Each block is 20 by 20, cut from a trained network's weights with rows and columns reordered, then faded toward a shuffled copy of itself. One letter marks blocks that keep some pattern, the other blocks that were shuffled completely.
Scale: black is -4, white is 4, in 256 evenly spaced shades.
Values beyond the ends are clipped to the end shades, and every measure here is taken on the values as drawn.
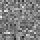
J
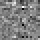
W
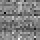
W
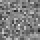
J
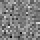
J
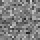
J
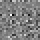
W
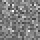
J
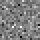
J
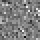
J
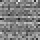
W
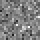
J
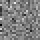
W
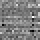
W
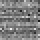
W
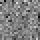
J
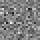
W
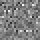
W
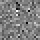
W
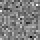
J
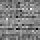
W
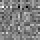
W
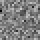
J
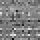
W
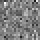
W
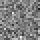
J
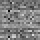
W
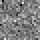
J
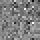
W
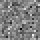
J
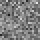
J
